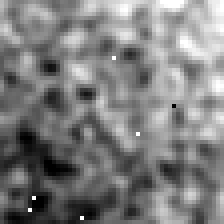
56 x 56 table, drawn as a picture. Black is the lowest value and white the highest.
Average level on the scale: 50%. Grain: blotchy. Mirror symmetry: none. Slope: up to the top right. Lone odd cells: 6, 5 higher and 1 lower than their neighbours.
